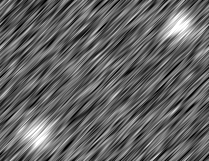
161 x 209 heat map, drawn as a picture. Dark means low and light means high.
No overall slope runs across the table. The halves do not mirror each other. Overall the values sit about 40% of the way up the scale. No seam splits the table. Two bumps rise from the field. No row or column stands out. The grain runs diagonally up to the right.
